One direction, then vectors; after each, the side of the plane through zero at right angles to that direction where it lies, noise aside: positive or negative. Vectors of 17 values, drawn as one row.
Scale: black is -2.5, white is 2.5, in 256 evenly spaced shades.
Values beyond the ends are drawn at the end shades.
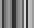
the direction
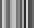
negative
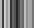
positive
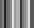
negative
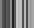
positive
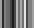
positive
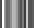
negative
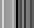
negative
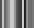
negative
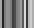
positive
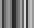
positive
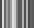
negative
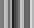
positive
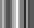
negative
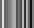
negative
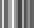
negative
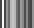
negative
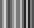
negative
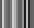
negative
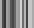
positive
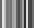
negative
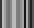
negative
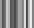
positive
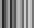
positive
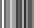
negative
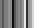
positive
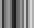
positive
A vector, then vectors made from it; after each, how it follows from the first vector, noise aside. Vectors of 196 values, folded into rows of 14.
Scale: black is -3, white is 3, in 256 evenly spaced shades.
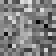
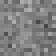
shrunk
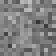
shrunk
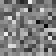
sign-scrambled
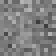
shrunk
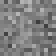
shrunk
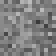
shrunk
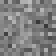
shrunk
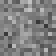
shrunk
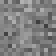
shrunk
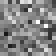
sign-scrambled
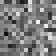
sign-scrambled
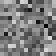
sign-scrambled
